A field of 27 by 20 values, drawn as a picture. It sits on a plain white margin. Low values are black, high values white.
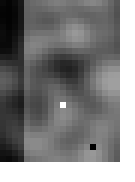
Two lone cells stand out: one far higher and one far lower than their neighbours. A vertical seam about 20% of the way across splits the table, and the right part is higher. There are no regular stripes. The top left is the ninth with the lowest average.
